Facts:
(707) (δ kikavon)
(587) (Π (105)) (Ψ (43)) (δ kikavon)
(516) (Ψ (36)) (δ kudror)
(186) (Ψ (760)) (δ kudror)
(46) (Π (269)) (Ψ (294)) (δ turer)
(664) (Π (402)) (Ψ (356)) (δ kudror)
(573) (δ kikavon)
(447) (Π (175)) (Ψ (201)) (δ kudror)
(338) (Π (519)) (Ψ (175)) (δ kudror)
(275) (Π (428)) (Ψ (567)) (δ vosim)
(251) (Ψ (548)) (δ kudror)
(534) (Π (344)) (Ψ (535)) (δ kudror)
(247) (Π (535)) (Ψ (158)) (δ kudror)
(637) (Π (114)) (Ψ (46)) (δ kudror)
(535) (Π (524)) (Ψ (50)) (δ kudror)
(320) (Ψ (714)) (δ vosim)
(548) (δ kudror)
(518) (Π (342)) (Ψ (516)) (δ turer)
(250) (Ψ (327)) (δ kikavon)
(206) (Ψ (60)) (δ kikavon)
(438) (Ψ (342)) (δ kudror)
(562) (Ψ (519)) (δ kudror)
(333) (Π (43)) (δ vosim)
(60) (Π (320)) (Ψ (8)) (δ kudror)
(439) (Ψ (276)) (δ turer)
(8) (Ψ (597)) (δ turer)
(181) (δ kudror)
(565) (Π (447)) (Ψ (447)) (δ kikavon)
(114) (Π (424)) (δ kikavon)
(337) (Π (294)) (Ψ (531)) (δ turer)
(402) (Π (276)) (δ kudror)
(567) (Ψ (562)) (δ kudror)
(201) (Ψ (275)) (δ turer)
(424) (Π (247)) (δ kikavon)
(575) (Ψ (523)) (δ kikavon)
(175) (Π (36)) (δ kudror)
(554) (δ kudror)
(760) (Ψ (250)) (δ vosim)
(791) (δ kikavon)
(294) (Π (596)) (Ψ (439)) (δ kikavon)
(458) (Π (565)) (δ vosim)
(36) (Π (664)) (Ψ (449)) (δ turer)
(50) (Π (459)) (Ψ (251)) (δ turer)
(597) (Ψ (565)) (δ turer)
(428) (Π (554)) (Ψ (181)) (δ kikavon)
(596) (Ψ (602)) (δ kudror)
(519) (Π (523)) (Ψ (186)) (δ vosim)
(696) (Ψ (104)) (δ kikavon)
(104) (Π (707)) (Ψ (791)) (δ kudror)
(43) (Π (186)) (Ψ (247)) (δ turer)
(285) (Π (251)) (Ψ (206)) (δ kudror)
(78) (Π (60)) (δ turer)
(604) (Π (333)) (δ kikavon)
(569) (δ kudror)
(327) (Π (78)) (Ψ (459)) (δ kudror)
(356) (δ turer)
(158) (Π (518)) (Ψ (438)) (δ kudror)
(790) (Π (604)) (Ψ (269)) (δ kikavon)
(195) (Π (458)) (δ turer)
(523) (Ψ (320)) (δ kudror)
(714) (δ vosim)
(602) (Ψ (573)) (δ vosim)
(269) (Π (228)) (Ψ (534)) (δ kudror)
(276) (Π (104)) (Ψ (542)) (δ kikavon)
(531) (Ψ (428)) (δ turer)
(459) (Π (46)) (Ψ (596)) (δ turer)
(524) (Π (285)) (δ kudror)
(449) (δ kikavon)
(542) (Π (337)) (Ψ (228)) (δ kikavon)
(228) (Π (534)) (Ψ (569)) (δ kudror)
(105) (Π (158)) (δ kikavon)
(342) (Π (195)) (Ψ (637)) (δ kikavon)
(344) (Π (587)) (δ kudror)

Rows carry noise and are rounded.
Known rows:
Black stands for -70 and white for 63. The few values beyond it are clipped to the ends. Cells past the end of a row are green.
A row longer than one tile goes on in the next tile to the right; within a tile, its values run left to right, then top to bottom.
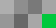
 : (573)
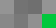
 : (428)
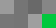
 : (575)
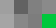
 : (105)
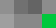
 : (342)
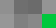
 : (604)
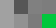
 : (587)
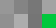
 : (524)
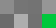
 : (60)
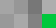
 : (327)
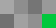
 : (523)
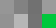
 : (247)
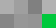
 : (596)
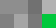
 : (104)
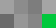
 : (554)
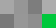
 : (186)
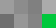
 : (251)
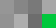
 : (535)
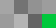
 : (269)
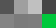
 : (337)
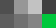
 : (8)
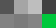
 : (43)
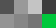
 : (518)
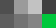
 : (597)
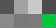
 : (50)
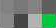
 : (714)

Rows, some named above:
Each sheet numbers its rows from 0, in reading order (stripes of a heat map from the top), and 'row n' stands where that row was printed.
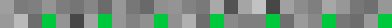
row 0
(158)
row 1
(519)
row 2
(542)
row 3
(535)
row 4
(78)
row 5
(554)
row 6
(707)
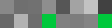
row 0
(285)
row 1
(43)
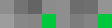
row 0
(342)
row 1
(790)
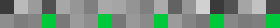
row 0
(36)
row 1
(186)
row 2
(186)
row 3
(46)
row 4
(78)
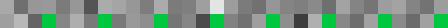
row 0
(534)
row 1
(664)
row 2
(186)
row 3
(338)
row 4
(449)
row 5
(760)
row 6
(250)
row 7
(250)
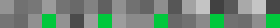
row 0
(696)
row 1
(275)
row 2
(342)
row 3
(201)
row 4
(531)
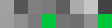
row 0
(587)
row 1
(439)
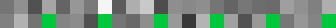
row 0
(447)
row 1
(175)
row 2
(356)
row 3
(602)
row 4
(458)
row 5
(548)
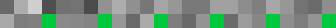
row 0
(459)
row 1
(565)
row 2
(573)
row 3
(791)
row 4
(554)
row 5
(294)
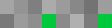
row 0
(186)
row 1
(637)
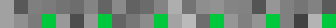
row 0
(587)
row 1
(333)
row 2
(206)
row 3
(228)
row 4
(276)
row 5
(320)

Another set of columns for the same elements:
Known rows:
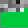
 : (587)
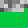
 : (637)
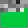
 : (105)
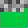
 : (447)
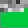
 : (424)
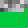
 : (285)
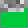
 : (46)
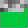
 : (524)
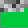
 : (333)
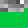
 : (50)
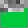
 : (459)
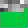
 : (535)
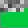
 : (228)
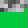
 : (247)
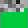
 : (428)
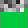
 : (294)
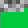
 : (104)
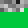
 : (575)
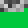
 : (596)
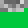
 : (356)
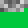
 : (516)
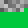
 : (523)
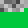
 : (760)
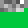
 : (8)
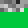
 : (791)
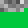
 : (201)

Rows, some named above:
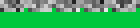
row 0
(275)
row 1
(637)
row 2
(105)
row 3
(587)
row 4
(596)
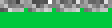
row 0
(459)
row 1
(337)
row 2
(439)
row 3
(531)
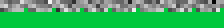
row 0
(251)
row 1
(50)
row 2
(602)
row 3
(519)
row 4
(342)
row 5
(36)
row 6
(344)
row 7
(565)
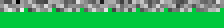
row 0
(276)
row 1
(327)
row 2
(269)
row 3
(250)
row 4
(447)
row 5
(554)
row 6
(158)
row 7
(518)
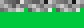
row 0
(43)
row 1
(206)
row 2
(790)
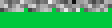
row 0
(285)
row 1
(535)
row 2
(707)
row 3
(175)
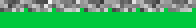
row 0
(158)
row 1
(60)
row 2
(46)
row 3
(458)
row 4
(534)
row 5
(714)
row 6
(195)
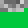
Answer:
(356)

